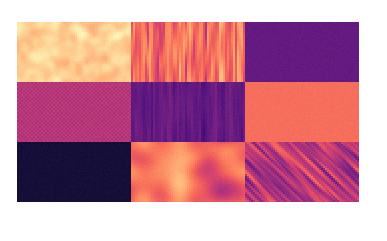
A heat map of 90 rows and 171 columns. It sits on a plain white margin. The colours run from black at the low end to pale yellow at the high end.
It is made of 3 by 3 panels. Panel 1,1: very high, blotchy, faint in contrast. Panel 1,2: high, streaked downward. Panel 1,3: low, flat. Panel 2,1: middling, checkered, faint in contrast. Panel 2,2: low, streaked downward, faint in contrast. Panel 2,3: high, flat. Panel 3,1: very low, flat. Panel 3,2: high, smooth. Panel 3,3: middling, slanting down to the right.
